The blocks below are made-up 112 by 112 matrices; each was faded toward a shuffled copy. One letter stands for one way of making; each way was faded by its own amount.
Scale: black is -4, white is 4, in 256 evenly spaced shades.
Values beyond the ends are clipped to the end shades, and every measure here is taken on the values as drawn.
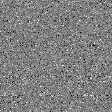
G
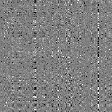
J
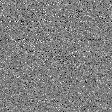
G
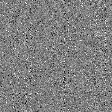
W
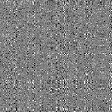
J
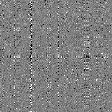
J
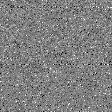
G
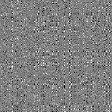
J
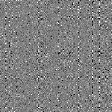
J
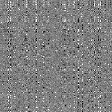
J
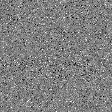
G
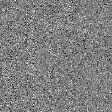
W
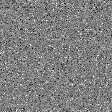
G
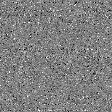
G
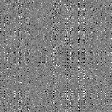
J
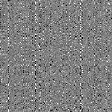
J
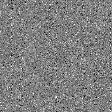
W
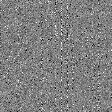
W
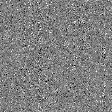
W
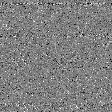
G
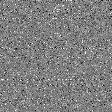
G
